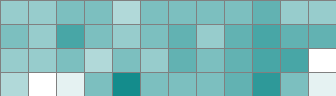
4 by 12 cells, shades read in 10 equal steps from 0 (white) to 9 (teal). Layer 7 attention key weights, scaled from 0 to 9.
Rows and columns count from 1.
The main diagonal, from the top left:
4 4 5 5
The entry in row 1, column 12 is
4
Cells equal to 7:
4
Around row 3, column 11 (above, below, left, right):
6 5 7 0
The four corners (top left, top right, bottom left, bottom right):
4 4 3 1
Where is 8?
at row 4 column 10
